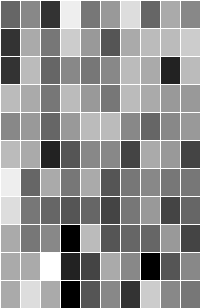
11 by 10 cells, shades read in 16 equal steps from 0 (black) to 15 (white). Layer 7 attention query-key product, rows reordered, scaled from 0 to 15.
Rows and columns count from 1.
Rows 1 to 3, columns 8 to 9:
6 10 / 11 11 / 10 2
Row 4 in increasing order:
7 7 9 9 9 10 10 11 11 11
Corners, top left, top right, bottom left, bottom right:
6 8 10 7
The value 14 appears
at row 1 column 4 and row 7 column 1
